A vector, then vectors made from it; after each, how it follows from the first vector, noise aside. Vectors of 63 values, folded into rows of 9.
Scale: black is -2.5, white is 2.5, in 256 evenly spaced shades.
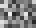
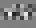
partly zeroed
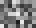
wrapped around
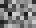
negated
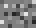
partly zeroed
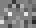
partly zeroed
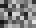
negated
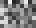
wrapped around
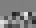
partly zeroed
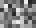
wrapped around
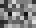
negated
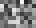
wrapped around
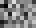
negated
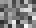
wrapped around
